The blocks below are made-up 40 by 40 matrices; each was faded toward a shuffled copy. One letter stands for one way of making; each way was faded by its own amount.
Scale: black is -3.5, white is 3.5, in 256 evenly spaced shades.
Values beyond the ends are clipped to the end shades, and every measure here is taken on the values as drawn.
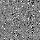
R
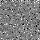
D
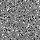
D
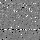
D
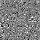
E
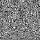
E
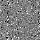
R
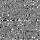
D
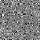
E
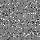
D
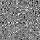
E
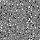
R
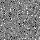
R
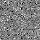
E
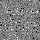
D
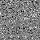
D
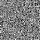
E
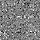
E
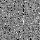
R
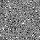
E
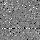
D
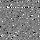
D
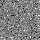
D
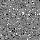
D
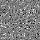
E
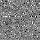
E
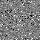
D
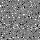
D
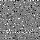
D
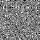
E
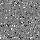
D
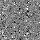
R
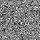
E
